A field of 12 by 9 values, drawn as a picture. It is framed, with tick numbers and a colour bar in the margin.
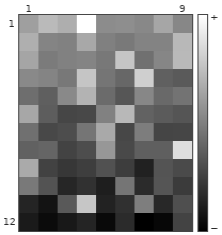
The top left is the calmest part. On average the colour sits 40% of the way up the scale. Values rise toward the top.
